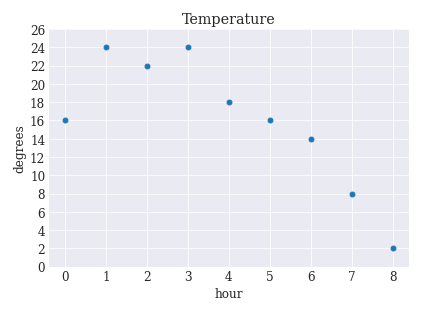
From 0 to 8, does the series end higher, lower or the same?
lower
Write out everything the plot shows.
Title: Temperature
x-axis: hour, ticks 0 1 2 3 4 5 6 7 8
y-axis: degrees, ticks 0 2 4 6 8 10 12 14 16 18 20 22 24 26
Values:
16 24 22 24 18 16 14 8 2
